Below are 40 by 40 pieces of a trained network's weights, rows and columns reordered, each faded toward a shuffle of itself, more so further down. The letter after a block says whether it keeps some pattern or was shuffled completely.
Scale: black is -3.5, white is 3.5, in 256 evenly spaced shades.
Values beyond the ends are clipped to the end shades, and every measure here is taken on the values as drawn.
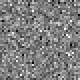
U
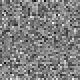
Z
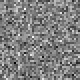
U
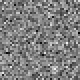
Z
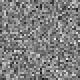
U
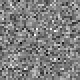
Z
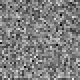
U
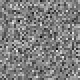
Z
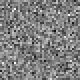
U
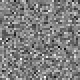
U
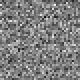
Z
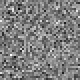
U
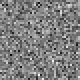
U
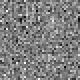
Z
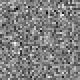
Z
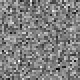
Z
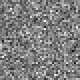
U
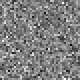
U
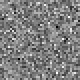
U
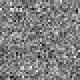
Z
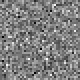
U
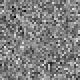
U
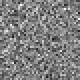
U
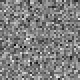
Z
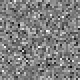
Z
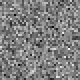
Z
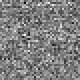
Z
